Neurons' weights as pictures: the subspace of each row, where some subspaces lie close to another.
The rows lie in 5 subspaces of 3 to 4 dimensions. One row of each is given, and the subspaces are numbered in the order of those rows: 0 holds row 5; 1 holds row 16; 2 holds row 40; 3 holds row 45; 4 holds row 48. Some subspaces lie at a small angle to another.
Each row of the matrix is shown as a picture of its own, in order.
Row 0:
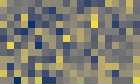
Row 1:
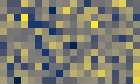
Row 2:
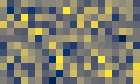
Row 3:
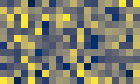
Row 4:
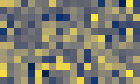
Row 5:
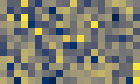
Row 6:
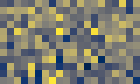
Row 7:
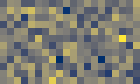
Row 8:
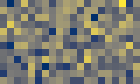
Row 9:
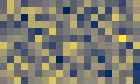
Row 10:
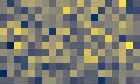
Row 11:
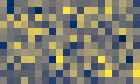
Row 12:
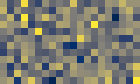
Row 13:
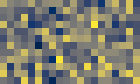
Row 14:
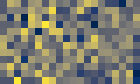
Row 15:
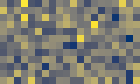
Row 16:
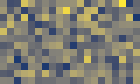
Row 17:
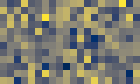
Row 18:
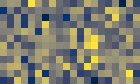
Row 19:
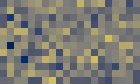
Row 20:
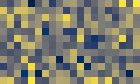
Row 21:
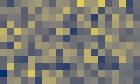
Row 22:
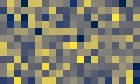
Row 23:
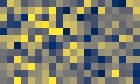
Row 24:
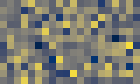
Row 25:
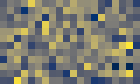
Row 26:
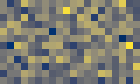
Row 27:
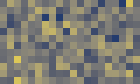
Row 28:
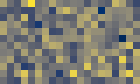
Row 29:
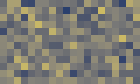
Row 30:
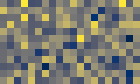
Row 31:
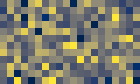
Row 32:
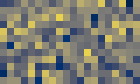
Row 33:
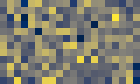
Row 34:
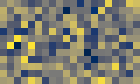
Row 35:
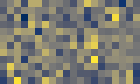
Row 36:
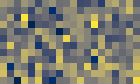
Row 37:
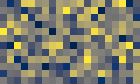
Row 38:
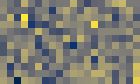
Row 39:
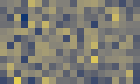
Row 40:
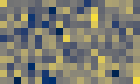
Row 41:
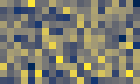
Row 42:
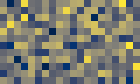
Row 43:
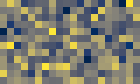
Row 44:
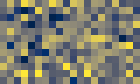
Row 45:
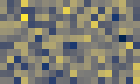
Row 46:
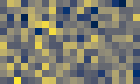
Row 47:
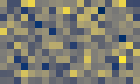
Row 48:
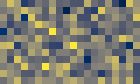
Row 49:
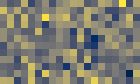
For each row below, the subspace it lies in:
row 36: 4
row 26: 0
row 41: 4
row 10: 0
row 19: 3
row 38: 4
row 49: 1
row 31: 3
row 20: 0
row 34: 2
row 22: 0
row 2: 3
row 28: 1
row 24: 2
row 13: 2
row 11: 3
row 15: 3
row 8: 0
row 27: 2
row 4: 2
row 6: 0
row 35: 1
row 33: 0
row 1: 4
